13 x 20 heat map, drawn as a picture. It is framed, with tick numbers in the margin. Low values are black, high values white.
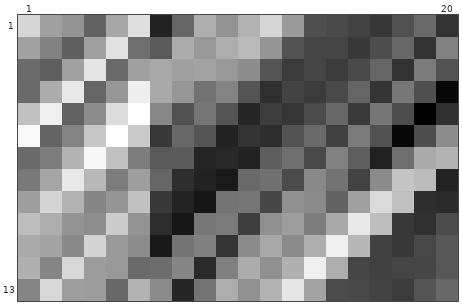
The grain runs diagonally up to the right. On average the colour sits 50% of the way up the scale. The middle left is the ninth with the highest average. A vertical seam about 30% of the way across splits the table, and the left part is higher. Neither half mirrors the other.
